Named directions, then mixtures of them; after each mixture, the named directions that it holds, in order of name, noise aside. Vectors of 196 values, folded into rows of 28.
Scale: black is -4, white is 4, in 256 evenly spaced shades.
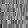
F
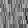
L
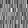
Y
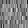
F, Y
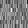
Y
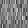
F, L, Y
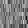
L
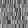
F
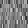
F, L, Y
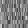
F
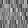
F, L, Y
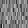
F, Y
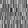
Y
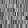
F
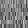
F, L, Y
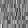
F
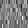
F, L, Y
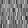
F, L, Y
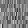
F
